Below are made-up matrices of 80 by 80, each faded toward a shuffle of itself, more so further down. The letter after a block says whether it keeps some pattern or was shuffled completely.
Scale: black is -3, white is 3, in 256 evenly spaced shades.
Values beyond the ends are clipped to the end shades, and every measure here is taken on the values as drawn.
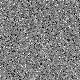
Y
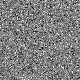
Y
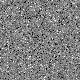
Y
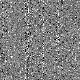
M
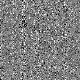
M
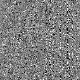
M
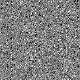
M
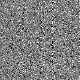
M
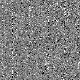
M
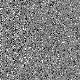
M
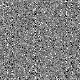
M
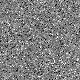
Y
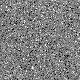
Y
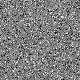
Y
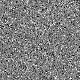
Y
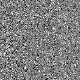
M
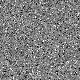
Y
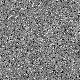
Y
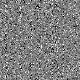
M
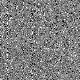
M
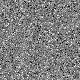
Y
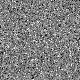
Y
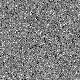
Y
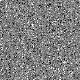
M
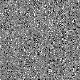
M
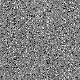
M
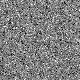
Y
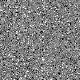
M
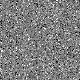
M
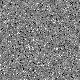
Y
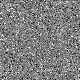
Y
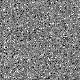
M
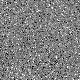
Y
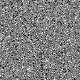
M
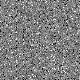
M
